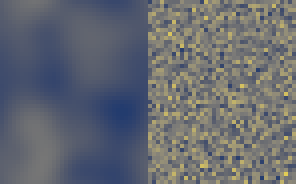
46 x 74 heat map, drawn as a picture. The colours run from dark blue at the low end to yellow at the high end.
The table splits into one row of 2 panels. Panel 1,1: low, smooth. Panel 1,2: middling, fine-grained, strong in contrast.
